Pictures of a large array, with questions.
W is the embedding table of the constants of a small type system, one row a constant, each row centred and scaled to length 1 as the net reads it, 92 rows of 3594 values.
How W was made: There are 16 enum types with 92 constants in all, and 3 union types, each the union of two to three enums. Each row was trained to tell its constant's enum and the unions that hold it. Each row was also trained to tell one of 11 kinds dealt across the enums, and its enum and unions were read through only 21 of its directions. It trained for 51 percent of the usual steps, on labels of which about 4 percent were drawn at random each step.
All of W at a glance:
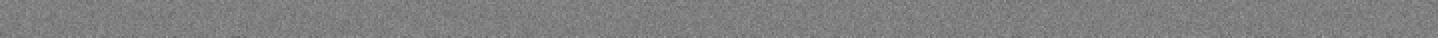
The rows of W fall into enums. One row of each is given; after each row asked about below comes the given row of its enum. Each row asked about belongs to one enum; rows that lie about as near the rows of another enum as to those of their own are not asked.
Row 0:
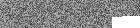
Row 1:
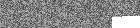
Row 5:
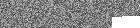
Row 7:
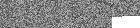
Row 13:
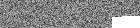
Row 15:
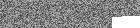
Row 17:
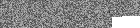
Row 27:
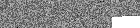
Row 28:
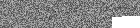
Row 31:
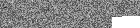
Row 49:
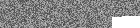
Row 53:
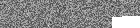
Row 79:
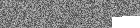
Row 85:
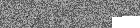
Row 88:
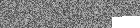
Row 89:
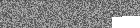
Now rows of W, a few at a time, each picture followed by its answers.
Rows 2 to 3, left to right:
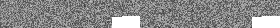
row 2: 17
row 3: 88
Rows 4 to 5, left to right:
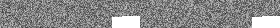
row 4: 5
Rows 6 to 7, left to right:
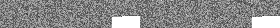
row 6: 1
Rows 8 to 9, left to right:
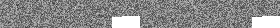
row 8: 49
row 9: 31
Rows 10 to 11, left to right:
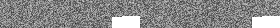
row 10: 53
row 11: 85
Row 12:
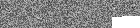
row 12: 31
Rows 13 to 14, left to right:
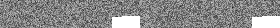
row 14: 0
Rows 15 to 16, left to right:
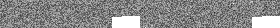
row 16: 27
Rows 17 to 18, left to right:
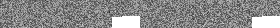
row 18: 53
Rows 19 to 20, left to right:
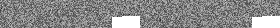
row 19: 85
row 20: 5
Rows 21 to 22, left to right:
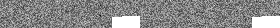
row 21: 85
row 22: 17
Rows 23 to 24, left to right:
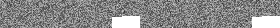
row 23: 31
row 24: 0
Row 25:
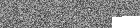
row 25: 85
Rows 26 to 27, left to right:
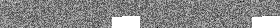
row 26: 0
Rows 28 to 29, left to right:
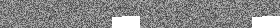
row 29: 79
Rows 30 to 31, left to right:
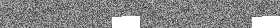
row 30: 0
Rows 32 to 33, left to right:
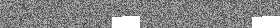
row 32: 13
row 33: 89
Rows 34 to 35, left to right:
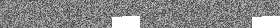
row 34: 88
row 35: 88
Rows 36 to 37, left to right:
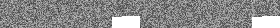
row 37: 31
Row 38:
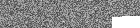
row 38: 7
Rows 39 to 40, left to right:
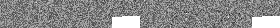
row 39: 1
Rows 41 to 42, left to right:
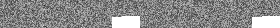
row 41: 7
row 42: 1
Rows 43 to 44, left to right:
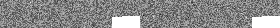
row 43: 1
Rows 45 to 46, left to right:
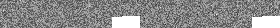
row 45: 89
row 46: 89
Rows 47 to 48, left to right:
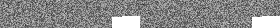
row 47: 88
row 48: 27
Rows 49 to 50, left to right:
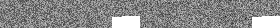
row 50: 15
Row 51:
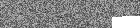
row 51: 53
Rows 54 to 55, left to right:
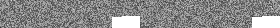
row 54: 49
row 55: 17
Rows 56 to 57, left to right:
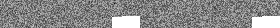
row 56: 27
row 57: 85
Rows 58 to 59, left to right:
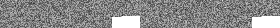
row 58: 17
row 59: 13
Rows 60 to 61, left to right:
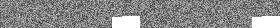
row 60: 17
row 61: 49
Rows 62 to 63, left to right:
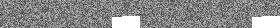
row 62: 31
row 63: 28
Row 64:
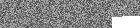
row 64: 79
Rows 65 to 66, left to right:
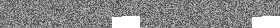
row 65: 17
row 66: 89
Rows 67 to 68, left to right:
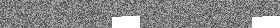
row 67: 15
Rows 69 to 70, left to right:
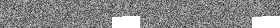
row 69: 5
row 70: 27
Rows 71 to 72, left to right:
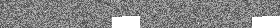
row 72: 27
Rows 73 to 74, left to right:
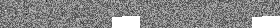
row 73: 79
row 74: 89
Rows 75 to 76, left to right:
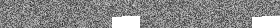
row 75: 49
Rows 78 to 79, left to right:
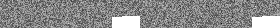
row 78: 7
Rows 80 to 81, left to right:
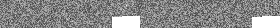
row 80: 27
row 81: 89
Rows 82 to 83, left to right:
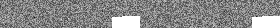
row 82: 53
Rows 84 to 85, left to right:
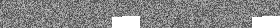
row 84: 7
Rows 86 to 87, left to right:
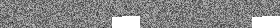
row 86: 85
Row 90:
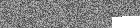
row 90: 5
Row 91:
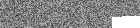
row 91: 49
